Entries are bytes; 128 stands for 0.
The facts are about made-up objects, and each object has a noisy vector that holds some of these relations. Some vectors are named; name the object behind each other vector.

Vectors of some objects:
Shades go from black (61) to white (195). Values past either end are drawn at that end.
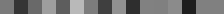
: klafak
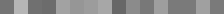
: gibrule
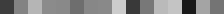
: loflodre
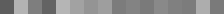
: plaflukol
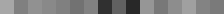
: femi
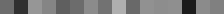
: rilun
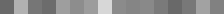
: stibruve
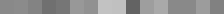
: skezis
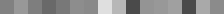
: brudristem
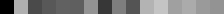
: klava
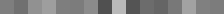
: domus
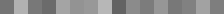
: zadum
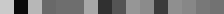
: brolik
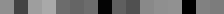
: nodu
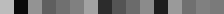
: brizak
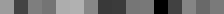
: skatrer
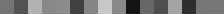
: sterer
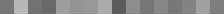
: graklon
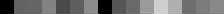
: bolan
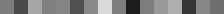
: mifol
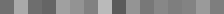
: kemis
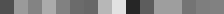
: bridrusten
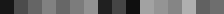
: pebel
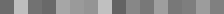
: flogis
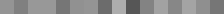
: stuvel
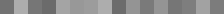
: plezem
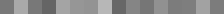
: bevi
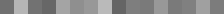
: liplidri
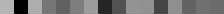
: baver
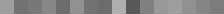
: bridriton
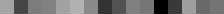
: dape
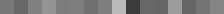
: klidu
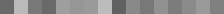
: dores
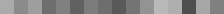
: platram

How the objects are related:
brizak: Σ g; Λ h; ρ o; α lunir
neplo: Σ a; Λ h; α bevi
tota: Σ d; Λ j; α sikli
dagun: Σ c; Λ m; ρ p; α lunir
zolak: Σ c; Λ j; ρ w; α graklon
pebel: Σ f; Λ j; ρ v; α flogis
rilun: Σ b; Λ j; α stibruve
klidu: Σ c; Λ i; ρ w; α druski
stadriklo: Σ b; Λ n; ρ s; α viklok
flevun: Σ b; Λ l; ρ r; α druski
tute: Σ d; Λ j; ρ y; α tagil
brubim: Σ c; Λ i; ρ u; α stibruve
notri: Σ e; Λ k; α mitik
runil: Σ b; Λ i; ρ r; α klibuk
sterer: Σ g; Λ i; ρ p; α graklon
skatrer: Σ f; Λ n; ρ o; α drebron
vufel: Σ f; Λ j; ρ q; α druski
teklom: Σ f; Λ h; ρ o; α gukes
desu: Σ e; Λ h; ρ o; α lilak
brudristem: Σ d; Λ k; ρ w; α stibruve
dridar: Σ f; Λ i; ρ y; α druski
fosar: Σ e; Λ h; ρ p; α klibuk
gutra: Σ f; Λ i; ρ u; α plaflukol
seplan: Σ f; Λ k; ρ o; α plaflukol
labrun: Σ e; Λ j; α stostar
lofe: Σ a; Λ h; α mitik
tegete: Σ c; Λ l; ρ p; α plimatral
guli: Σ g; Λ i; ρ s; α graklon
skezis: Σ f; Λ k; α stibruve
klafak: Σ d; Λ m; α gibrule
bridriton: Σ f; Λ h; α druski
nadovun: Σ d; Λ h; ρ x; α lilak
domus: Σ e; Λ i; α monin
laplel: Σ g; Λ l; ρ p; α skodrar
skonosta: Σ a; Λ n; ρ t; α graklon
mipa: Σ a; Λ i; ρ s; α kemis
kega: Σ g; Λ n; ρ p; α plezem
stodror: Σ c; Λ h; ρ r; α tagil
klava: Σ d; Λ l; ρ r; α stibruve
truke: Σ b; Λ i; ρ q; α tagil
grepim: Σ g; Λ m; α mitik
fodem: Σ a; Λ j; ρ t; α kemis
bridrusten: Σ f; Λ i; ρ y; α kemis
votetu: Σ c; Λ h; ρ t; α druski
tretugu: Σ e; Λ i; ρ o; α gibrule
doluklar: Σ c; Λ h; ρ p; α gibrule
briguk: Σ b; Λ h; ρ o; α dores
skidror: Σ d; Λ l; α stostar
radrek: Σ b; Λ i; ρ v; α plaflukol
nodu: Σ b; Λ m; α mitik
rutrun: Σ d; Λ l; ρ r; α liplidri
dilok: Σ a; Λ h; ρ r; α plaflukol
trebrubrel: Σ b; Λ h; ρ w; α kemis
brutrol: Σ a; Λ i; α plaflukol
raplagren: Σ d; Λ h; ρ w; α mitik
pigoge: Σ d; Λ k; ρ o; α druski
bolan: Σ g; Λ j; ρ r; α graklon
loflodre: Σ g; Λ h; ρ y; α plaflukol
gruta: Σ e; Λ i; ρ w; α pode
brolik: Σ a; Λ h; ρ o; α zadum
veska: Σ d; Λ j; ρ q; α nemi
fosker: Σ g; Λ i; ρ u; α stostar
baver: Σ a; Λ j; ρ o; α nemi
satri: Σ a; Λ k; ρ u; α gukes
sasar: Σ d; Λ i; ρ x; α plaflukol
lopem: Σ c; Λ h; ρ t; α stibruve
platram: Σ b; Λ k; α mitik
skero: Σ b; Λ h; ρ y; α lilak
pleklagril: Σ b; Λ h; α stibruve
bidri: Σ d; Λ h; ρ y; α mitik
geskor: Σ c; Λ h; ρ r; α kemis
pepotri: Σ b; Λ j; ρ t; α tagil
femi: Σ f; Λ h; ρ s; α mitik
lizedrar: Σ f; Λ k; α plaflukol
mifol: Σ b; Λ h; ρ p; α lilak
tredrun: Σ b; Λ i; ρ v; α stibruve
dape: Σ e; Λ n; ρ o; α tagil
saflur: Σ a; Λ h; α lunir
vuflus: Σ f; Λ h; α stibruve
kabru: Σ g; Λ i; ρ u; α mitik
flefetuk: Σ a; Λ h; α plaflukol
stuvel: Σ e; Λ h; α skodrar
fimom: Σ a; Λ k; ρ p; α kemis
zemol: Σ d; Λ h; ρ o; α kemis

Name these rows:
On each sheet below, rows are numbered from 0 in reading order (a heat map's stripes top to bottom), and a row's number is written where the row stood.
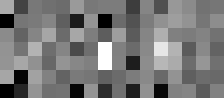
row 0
votetu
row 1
runil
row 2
labrun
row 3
fimom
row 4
tegete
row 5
fodem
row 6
tredrun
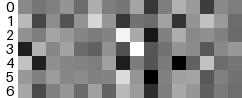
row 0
zolak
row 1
seplan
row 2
fosar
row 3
brubim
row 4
tretugu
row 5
doluklar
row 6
vufel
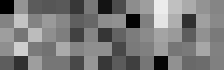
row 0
flevun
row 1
bidri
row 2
lofe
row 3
mitik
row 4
guli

